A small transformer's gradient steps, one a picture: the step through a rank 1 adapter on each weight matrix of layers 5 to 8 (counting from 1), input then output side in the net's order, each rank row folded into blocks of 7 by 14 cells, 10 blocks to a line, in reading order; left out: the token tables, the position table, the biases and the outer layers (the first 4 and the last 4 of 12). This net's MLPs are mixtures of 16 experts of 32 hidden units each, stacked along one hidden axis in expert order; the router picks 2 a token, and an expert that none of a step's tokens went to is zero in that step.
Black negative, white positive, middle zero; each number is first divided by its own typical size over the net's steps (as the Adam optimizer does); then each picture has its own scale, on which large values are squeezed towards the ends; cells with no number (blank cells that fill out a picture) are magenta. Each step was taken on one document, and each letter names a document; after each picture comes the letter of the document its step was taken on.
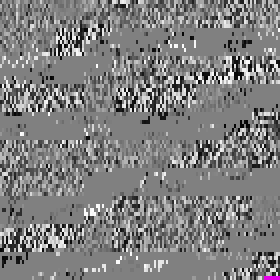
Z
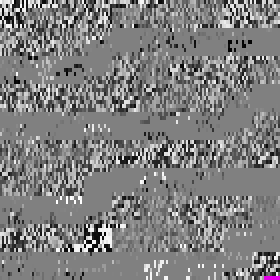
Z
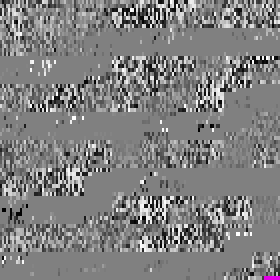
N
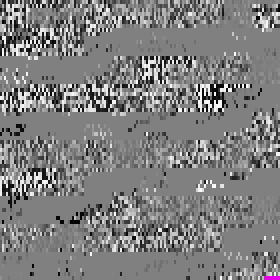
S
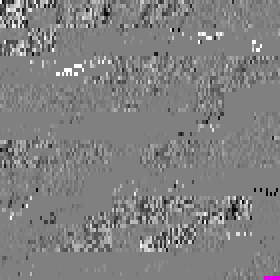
N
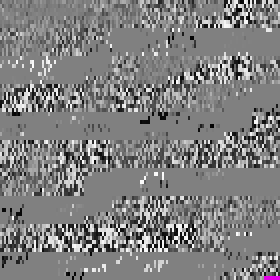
Z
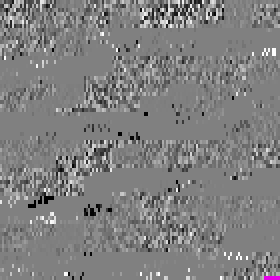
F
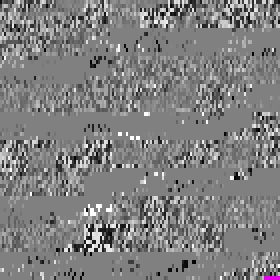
F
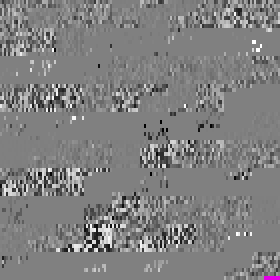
N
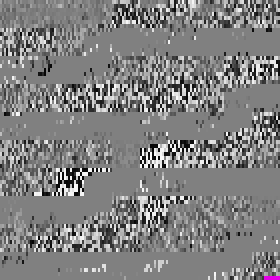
Z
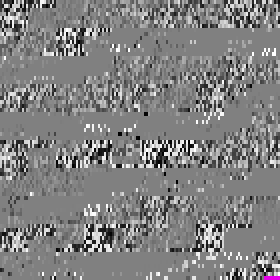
F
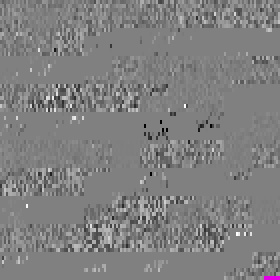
N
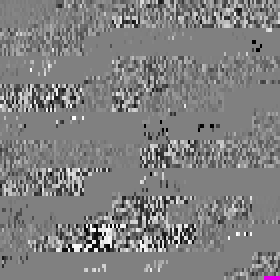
N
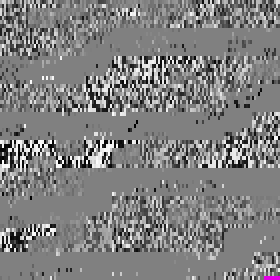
S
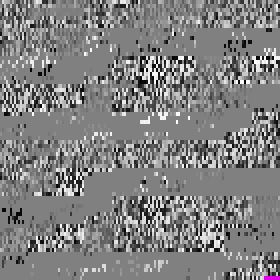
Z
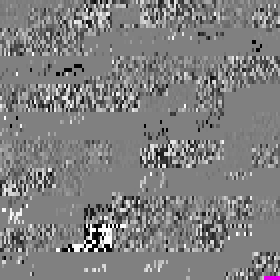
N
